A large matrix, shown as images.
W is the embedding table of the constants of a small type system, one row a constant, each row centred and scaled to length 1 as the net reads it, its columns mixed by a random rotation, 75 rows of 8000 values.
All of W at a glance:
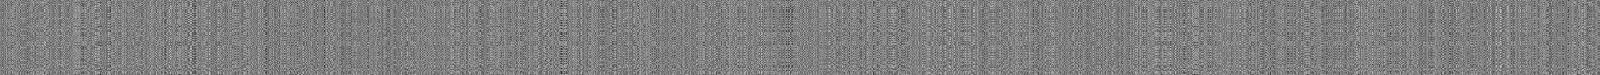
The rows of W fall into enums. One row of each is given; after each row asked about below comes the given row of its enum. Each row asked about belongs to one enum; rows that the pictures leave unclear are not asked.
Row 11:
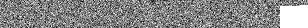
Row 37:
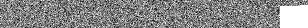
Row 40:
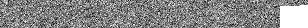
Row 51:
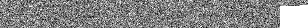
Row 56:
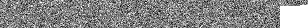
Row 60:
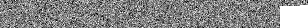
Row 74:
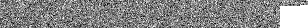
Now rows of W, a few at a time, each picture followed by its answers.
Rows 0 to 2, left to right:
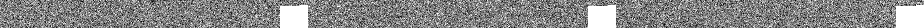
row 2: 74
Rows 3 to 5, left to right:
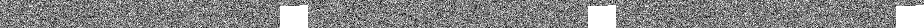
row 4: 60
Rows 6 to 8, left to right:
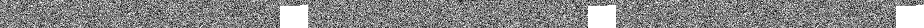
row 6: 56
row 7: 11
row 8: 56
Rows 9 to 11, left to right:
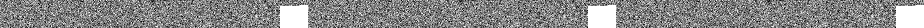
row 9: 11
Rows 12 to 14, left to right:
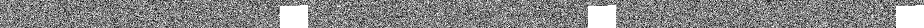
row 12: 37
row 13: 51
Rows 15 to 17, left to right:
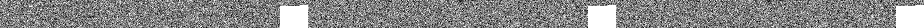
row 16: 11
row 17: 11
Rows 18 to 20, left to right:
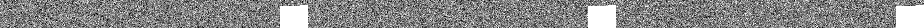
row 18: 60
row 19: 37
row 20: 51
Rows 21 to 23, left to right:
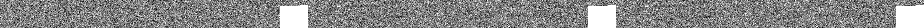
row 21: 37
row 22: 51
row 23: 51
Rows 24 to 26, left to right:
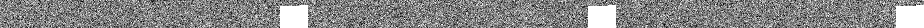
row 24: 11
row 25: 40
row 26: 74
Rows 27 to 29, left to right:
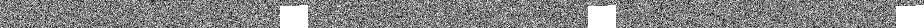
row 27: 11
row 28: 51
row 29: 60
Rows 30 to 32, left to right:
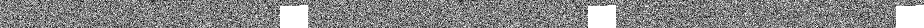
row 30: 11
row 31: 11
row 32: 51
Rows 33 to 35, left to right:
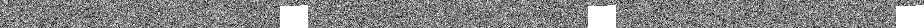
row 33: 40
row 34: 51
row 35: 60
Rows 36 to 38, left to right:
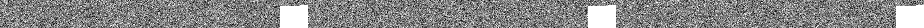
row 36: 40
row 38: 56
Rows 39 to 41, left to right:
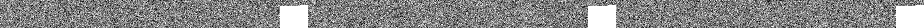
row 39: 37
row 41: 11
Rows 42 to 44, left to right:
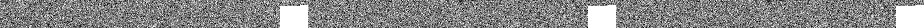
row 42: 74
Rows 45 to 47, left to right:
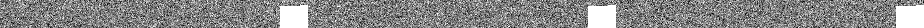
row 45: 74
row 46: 51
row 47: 60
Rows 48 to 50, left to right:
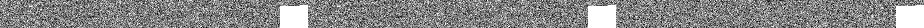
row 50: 11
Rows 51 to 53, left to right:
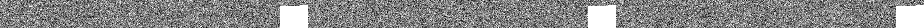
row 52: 37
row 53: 40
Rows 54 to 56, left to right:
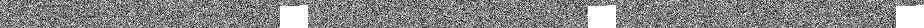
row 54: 51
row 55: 37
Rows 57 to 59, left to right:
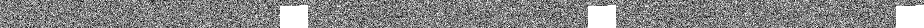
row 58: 51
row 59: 51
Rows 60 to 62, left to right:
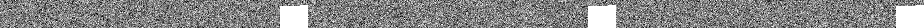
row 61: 40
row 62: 11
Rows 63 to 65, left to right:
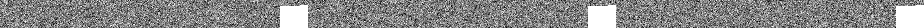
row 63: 40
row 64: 60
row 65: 11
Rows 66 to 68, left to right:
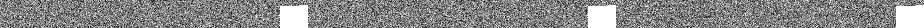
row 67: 37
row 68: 51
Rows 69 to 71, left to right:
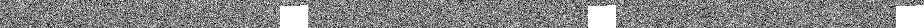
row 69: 74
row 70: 11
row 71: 40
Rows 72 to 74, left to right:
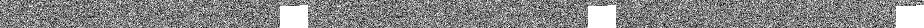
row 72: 51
